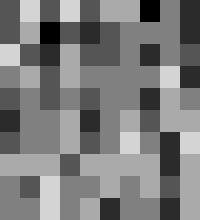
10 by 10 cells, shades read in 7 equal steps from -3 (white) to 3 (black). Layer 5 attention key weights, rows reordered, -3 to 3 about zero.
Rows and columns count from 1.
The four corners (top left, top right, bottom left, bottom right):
1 2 0 -1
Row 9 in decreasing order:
1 1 0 0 0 0 -1 -1 -1 -2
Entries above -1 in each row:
6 9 8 7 9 6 7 2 6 7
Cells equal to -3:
0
